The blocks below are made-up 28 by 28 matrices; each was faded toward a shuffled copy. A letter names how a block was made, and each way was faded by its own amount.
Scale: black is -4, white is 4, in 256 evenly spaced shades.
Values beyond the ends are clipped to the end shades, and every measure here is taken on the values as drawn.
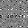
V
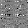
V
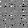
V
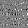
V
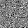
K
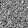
K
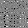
V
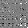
V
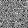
K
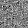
K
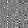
V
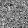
K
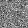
K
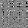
V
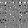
V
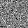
K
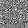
K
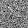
K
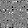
V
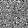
K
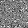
K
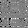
V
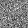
K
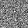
K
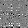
V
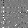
V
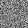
K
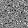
K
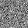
K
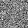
K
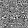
K
